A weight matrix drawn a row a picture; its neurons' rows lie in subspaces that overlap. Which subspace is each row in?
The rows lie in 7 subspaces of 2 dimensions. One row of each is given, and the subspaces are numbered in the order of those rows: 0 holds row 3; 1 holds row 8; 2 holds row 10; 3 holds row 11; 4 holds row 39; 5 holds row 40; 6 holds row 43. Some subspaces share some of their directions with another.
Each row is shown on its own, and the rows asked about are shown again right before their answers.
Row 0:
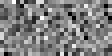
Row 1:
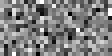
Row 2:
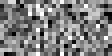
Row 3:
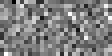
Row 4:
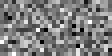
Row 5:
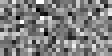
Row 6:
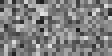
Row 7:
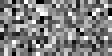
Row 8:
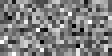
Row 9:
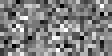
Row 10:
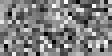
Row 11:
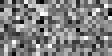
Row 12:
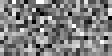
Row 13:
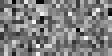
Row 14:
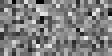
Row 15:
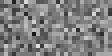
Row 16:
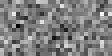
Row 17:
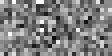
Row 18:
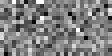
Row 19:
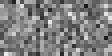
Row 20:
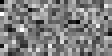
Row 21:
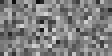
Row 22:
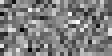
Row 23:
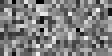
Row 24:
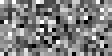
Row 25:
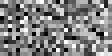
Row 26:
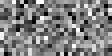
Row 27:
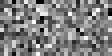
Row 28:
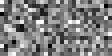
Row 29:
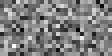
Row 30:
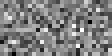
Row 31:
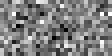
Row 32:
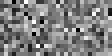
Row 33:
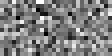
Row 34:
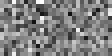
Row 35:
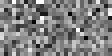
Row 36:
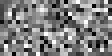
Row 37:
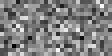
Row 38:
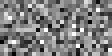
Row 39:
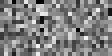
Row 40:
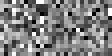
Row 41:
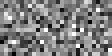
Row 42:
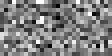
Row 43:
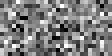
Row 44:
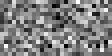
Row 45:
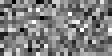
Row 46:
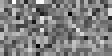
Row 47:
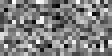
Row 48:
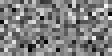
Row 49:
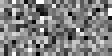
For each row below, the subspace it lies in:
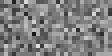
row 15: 5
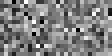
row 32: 5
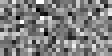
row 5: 5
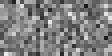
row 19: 0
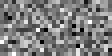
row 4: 1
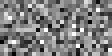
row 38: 1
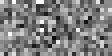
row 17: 4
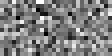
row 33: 5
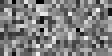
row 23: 4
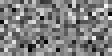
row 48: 4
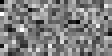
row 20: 3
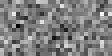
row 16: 6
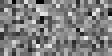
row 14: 2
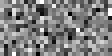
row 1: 2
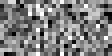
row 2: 0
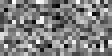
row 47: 2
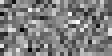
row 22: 3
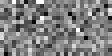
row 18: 0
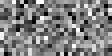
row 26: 0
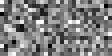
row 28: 3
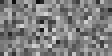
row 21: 4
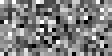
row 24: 4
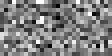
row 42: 2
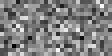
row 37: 6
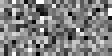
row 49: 2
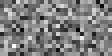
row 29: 6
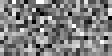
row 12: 1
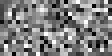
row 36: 2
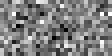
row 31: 6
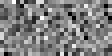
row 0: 0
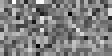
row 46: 1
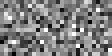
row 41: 1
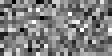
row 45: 3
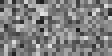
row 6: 3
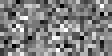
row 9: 6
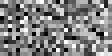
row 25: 5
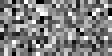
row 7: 4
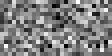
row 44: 2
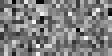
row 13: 5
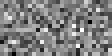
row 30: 1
